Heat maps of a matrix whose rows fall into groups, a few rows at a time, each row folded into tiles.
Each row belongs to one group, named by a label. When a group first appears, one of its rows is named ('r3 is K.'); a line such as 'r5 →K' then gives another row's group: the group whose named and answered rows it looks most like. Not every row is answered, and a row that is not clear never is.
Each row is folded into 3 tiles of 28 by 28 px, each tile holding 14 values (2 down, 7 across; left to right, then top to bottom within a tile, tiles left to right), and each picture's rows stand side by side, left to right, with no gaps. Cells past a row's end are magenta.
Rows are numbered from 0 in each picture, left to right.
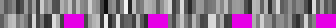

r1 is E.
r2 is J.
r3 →E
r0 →E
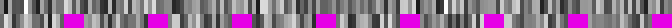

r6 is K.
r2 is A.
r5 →E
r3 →J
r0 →A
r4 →A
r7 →E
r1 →E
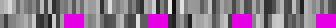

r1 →E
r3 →A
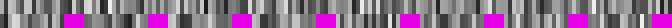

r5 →E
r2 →K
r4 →E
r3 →K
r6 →J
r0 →J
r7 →E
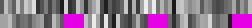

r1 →E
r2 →J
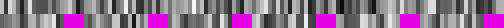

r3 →K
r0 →J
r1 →E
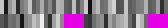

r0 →J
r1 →J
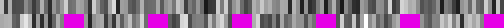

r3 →K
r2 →J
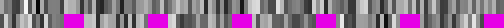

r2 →K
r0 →A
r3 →E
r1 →A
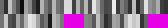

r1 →J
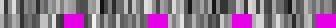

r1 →E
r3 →A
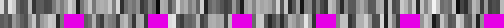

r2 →K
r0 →J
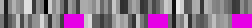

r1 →K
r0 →J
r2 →J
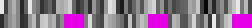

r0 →J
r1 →A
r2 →A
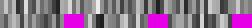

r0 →E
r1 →K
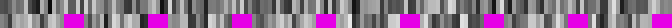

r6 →A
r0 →A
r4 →E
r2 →J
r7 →A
